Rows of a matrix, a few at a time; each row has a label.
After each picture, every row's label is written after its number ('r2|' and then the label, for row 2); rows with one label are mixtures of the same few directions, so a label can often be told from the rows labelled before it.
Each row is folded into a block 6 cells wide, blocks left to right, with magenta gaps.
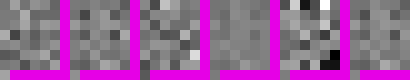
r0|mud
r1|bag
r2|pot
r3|bag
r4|pot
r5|bag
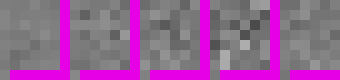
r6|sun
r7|bag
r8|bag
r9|sun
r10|bag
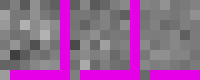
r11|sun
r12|sun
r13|sun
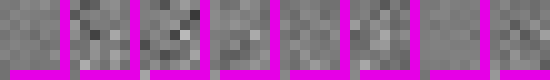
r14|pot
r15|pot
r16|sun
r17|sun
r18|bag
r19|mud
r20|bag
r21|bag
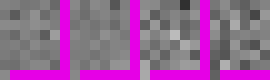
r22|bag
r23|pot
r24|pot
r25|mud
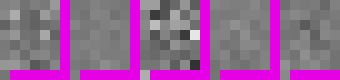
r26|bag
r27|bag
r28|bag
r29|bag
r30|bag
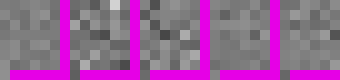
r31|mud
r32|pot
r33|pot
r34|bag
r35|bag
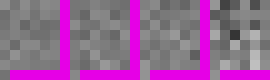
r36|sun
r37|bag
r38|pot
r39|pot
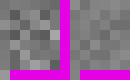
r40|bag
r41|sun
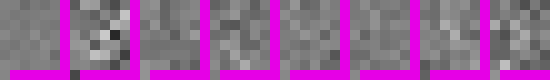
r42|pot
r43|sun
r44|bag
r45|bag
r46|pot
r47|mud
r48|bag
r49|mud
